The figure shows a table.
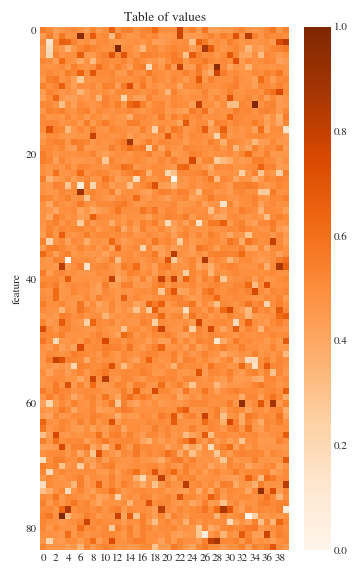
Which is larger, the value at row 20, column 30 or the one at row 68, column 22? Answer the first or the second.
the first
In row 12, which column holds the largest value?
34
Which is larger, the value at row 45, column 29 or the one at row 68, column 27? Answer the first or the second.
the first
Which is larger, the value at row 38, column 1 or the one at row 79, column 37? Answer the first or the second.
the first
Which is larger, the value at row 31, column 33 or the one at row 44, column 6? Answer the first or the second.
the second
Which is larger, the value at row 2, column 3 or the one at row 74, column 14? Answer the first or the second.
the first
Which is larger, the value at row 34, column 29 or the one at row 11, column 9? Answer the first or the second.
the first
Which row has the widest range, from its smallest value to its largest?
78
